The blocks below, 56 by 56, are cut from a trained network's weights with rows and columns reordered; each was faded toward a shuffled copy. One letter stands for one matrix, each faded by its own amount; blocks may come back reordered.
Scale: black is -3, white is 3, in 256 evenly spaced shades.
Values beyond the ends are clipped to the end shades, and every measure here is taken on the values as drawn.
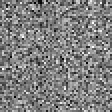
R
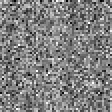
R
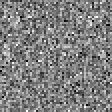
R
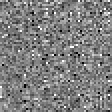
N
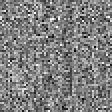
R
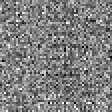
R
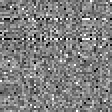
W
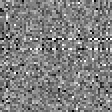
W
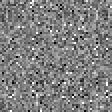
N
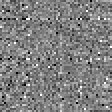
N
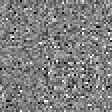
N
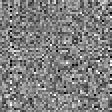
W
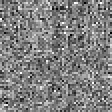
R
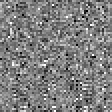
N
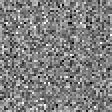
R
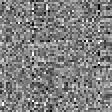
W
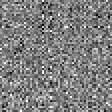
W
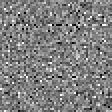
N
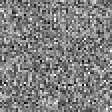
R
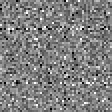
N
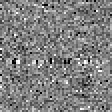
N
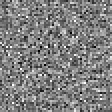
R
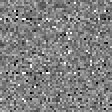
N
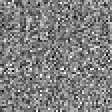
R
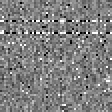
W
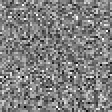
R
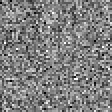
R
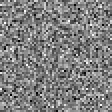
R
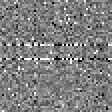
W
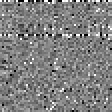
W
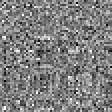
W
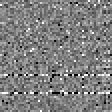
W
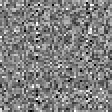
W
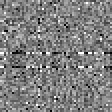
W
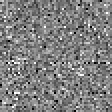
N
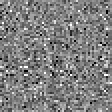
N
